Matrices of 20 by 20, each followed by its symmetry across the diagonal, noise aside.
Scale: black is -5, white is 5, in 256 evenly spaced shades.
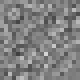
symmetric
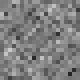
symmetric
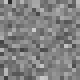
neither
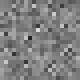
antisymmetric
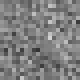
antisymmetric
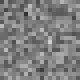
neither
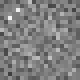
symmetric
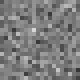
neither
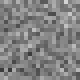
neither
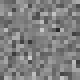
antisymmetric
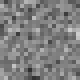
antisymmetric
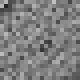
symmetric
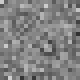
symmetric
